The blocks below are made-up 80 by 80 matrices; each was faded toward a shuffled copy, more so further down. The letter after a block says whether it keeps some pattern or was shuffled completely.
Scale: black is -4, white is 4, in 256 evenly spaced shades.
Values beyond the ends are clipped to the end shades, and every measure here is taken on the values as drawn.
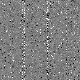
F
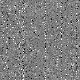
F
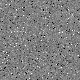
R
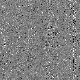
F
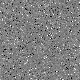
R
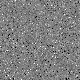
R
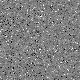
R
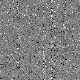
F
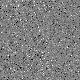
R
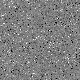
R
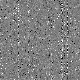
F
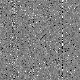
F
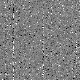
F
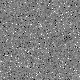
R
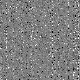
F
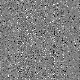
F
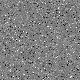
R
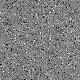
R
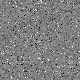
R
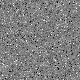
R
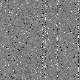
F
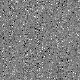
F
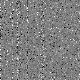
F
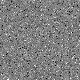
R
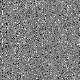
F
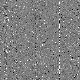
F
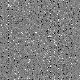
F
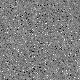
R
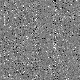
F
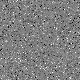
R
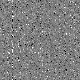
F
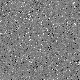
R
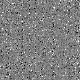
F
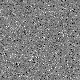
R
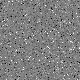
R
